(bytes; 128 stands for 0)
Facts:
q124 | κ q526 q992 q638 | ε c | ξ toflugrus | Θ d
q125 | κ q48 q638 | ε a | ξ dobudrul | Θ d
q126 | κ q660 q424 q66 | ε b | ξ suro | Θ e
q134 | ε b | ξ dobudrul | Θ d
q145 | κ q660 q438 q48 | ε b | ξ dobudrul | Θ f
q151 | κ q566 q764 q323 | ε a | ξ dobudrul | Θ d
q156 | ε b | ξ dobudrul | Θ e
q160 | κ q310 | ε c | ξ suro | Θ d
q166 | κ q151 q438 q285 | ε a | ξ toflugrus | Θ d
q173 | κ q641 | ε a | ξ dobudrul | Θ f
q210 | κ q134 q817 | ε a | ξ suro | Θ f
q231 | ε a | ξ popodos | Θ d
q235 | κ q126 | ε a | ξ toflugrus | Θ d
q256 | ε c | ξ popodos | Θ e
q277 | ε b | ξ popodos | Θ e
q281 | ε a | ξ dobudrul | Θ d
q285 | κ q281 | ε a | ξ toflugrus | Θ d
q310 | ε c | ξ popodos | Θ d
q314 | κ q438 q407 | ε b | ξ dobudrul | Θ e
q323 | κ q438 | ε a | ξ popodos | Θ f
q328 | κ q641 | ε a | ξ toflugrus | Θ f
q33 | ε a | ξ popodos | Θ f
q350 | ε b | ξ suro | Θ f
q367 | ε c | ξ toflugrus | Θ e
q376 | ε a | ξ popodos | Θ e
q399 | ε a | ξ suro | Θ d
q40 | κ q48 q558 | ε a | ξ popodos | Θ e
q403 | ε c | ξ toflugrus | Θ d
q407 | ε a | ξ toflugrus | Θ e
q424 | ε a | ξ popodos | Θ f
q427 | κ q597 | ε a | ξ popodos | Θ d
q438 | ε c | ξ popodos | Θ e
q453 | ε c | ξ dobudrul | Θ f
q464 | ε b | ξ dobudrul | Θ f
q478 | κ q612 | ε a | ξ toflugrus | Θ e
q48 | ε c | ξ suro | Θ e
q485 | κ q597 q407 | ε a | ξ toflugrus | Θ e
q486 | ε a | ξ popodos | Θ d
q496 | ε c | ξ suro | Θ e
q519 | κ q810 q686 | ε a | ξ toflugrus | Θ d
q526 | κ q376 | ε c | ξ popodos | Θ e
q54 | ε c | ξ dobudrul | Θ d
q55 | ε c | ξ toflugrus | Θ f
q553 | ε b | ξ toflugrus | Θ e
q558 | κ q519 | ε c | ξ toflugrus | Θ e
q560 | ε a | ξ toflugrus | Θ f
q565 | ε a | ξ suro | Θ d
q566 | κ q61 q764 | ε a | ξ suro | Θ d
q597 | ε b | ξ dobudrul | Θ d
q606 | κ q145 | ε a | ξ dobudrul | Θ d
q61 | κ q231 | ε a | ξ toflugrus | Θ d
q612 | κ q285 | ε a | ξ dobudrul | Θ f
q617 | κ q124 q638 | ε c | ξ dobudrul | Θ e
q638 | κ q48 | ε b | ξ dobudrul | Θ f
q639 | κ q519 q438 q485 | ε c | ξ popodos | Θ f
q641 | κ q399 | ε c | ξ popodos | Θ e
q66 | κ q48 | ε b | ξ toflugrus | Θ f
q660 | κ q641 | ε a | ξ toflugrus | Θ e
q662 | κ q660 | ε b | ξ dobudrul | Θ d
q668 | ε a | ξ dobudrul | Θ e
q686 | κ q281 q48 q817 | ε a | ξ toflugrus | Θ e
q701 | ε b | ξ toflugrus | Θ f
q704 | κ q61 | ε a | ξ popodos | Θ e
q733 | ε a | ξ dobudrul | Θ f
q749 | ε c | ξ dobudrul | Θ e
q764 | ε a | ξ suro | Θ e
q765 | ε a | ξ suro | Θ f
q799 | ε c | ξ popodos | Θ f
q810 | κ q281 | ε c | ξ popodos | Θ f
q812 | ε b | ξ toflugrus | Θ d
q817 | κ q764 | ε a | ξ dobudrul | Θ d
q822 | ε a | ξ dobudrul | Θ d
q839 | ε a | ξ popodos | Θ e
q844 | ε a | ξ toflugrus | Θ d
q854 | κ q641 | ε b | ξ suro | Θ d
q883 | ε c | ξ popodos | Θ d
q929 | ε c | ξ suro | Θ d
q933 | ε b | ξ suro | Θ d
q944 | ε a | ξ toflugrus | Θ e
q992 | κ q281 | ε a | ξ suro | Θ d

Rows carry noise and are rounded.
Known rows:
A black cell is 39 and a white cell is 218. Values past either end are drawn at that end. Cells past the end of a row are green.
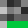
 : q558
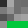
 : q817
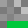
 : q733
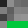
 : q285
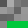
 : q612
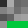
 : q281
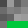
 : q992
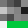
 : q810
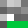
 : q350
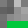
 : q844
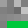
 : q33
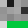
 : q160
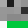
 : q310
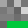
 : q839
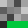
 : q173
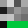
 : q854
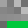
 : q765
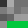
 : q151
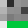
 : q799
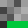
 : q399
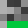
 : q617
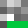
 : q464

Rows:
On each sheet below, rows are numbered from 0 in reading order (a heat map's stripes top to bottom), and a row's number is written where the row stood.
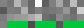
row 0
q486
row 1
q638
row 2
q668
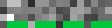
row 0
q933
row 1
q231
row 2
q235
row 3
q686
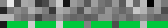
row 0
q662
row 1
q526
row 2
q256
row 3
q210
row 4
q944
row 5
q367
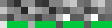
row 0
q639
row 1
q48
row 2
q701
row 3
q812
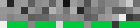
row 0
q883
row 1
q704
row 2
q403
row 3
q427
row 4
q553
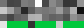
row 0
q438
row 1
q145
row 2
q124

